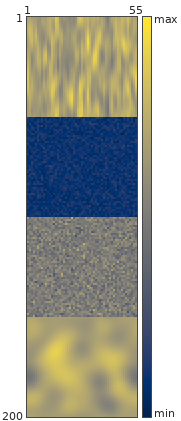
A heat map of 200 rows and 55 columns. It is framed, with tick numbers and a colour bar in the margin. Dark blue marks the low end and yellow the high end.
The table splits into 4 rows of 1 panel. Panel 1,1: high, streaked downward. Panel 2,1: very low, fine-grained, faint in contrast. Panel 3,1: middling, fine-grained. Panel 4,1: high, smooth.
